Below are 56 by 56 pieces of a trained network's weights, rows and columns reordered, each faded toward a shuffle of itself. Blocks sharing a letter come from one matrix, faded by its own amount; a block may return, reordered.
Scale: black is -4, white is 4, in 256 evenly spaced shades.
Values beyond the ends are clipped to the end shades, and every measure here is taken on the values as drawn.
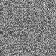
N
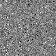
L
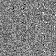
N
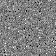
L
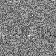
N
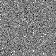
L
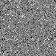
L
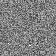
N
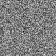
N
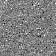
L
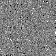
L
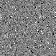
L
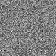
N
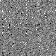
L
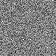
N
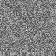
N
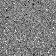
L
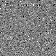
L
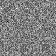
N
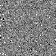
L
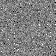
L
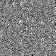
L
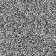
N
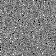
L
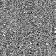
N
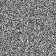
N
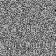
N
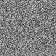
N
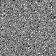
L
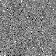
L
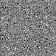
L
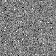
L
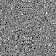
L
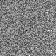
N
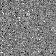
L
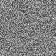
N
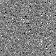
L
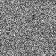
N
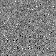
L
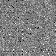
L
